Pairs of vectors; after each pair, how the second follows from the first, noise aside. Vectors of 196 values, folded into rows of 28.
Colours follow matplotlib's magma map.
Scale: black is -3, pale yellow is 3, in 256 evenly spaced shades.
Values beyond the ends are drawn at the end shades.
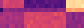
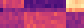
copied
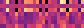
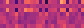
shrunk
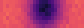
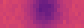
shrunk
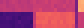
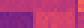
shrunk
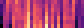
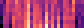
copied
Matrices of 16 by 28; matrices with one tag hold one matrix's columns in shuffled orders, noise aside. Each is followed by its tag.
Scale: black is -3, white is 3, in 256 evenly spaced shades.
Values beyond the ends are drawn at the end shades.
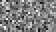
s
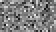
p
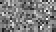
s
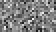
s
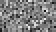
s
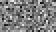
p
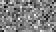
p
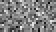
s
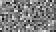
p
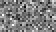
p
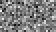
p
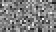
s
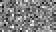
p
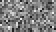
s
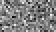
p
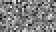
p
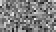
s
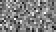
s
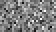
s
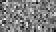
s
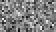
s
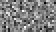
s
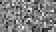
s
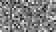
p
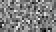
s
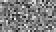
p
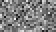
p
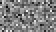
p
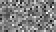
p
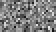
s
